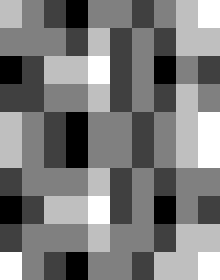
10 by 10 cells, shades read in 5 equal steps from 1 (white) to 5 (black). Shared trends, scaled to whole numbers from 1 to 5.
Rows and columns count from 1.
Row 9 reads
4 3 3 3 2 3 3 4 2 2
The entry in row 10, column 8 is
2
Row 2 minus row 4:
-1 -1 0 1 0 0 0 0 0 -1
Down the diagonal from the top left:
2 3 2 3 3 3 3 5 2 1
